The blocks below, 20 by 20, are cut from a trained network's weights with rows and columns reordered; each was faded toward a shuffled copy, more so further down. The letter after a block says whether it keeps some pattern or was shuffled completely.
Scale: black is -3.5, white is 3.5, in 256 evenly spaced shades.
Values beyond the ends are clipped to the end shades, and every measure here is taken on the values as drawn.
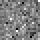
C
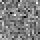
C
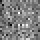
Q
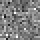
C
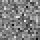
C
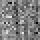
Q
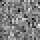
C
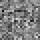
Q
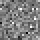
C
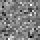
C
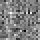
Q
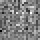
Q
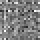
Q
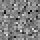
C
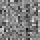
Q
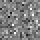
C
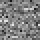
C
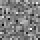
C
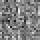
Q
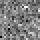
C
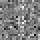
Q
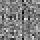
Q
